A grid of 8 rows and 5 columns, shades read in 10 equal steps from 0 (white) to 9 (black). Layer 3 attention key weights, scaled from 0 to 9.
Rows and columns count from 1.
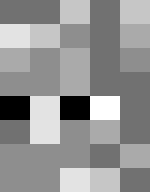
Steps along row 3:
up down up down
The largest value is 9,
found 2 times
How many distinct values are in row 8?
4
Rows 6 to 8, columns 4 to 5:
3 5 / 5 3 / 2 5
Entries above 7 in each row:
0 0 0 0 2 0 0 0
